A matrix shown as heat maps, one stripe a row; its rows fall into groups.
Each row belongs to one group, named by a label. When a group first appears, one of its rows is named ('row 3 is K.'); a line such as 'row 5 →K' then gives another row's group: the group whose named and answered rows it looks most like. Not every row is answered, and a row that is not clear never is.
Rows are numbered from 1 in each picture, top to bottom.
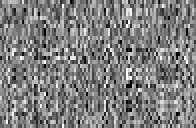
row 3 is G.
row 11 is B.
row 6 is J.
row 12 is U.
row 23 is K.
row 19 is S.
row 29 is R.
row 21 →S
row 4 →G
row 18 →G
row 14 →R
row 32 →B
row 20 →G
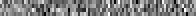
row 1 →S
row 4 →U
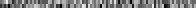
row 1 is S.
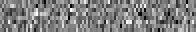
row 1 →U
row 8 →B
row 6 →G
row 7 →B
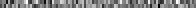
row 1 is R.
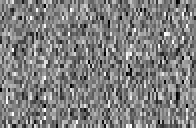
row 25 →R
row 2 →U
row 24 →R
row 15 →S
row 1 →R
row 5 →B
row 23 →K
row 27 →U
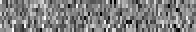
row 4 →B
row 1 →S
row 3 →R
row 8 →R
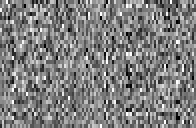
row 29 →G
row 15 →R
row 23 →J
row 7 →B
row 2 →G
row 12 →K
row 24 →B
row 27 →B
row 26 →R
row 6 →R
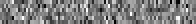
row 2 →U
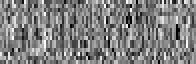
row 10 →R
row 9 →R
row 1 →S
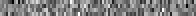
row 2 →U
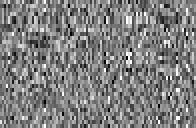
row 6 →G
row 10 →U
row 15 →J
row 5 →G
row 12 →K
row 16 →G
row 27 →B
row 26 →U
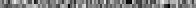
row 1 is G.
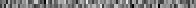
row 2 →B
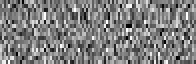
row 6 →S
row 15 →R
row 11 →S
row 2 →G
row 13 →S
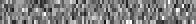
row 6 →G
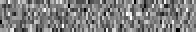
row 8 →R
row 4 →G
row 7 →B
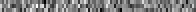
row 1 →U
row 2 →S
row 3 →B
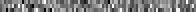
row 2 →J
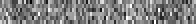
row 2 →G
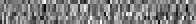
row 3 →U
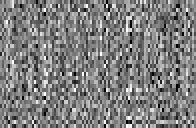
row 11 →S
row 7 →S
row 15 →R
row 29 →U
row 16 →R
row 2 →R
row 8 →G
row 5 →G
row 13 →S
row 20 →B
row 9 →S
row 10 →B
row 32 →G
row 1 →J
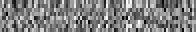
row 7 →G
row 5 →K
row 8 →S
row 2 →G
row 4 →S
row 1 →G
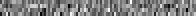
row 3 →U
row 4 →K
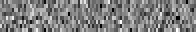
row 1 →U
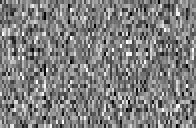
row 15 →J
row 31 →B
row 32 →R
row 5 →U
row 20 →J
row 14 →G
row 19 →K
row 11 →G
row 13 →J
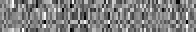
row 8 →J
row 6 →U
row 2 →J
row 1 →R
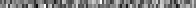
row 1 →B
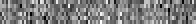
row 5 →U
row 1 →S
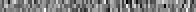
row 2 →S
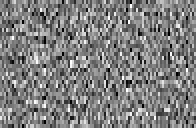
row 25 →U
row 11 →U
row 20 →G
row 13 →S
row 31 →U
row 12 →S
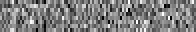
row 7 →U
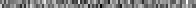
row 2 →B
